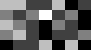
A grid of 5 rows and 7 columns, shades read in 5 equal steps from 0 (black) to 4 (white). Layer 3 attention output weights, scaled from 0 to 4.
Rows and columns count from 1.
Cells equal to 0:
8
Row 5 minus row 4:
-2 -2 0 3 -1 2 -2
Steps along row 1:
same down same up down up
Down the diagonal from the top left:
3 1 1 0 0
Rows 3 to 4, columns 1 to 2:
3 2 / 2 3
